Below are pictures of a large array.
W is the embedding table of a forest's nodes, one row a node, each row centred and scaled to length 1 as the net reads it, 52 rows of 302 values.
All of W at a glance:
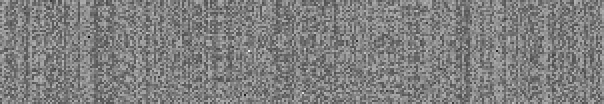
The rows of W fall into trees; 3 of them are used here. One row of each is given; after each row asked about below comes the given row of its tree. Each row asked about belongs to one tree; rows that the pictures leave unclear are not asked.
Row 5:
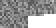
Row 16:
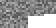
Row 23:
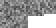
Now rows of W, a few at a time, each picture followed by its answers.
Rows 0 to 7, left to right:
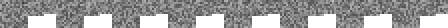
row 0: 23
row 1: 23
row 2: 23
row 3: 16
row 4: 16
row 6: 16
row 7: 16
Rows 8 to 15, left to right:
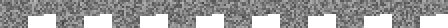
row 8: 23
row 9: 5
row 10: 23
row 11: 16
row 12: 16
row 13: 23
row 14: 16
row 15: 23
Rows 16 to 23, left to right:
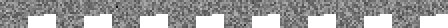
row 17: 5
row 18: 23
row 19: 23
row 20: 5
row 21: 5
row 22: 5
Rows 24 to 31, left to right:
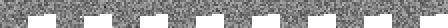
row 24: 16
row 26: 23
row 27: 16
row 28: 16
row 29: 16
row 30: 16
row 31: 5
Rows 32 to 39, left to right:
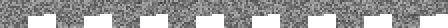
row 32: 23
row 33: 16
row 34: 23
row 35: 23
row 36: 5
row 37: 23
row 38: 16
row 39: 16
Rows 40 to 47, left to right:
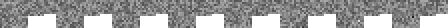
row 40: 16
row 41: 23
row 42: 5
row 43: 5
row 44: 16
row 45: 23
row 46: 5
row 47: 16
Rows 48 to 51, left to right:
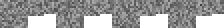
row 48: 16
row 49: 23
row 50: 5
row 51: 23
